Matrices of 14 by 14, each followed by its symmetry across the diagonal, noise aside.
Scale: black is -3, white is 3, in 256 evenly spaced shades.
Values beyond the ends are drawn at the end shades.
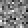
neither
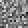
neither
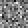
antisymmetric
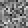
neither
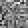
antisymmetric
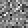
neither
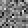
neither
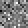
neither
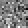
antisymmetric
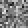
antisymmetric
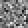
antisymmetric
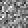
neither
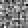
antisymmetric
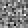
antisymmetric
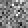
neither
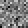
neither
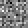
antisymmetric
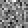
neither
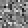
antisymmetric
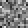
antisymmetric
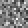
neither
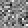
neither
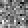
antisymmetric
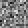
antisymmetric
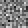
antisymmetric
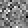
antisymmetric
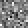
neither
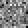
neither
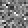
neither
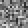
antisymmetric
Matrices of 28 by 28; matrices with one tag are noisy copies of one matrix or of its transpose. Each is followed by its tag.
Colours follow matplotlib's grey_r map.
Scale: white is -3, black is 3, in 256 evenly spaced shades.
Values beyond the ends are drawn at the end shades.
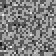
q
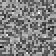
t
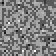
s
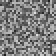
q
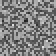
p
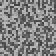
t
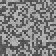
s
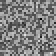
q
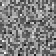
t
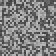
s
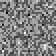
p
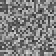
q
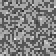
p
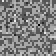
q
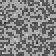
t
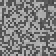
s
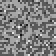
t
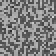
t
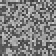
s
